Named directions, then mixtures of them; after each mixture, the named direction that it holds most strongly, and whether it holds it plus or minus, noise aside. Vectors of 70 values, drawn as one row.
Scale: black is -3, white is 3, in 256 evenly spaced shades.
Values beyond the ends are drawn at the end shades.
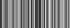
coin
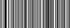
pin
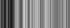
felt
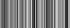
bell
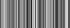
bell, minus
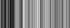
felt, plus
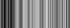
felt, plus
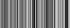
bell, plus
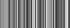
bell, minus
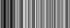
felt, plus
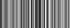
coin, plus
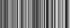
bell, plus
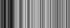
felt, plus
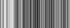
felt, minus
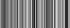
bell, plus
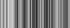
felt, minus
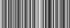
coin, minus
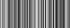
coin, minus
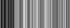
felt, plus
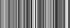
bell, minus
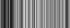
felt, plus
